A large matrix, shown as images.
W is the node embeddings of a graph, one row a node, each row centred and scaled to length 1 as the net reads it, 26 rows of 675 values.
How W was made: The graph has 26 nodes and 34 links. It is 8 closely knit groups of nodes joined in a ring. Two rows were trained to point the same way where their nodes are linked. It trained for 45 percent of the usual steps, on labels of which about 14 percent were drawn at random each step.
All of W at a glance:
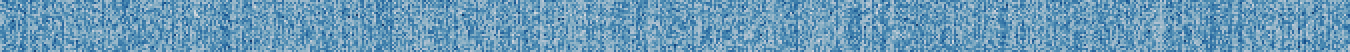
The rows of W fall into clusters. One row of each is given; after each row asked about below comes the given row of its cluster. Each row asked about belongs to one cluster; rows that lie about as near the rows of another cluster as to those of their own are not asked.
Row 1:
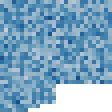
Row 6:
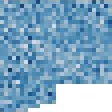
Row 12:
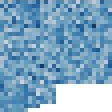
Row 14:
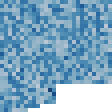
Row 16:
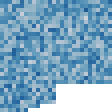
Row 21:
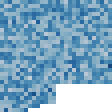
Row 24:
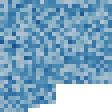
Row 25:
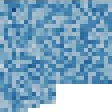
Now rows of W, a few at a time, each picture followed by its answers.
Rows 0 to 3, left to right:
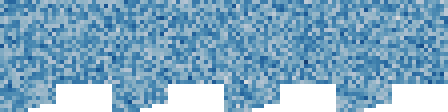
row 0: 25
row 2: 14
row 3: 25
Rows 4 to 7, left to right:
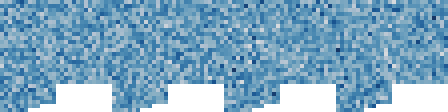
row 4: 12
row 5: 16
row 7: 12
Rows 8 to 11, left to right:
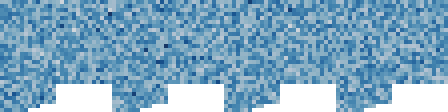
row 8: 1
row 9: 21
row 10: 24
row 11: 24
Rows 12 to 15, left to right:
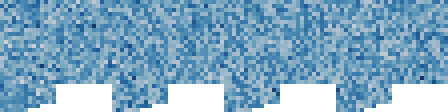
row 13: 14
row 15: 16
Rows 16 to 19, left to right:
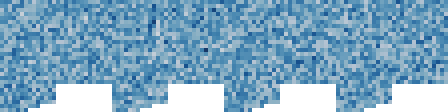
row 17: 6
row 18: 16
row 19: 6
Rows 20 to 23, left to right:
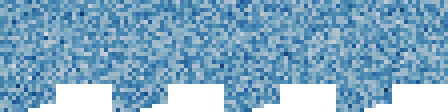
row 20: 21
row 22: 1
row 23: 25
